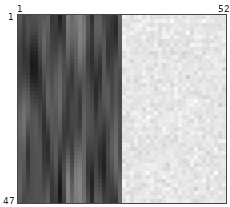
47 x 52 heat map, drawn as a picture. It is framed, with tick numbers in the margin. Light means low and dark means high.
It is made of 1 by 2 panels. Panel 1,1: high, streaked downward. Panel 1,2: very low, fine-grained, faint in contrast.
